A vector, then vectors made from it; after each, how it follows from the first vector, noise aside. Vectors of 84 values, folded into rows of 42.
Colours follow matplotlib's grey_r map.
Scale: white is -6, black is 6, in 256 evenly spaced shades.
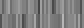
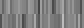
copied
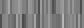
copied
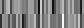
scaled up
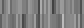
copied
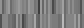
copied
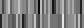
scaled up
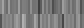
sign-scrambled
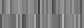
copied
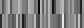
scaled up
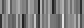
scaled up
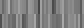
copied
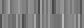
copied
